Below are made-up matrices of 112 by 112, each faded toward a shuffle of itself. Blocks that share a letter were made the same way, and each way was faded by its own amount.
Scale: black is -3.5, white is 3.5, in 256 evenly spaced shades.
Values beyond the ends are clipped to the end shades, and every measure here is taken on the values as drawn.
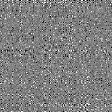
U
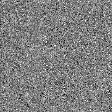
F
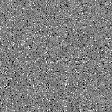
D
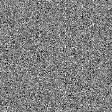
F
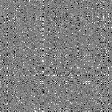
U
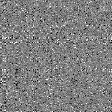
D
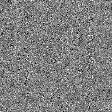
F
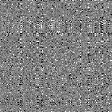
U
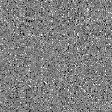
D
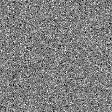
F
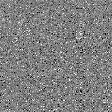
D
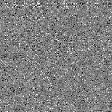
D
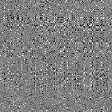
U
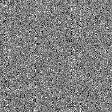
F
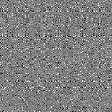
U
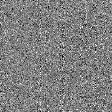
F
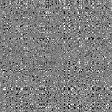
U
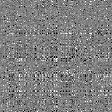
U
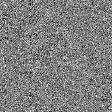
F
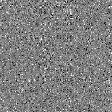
D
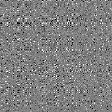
U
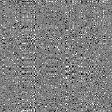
U
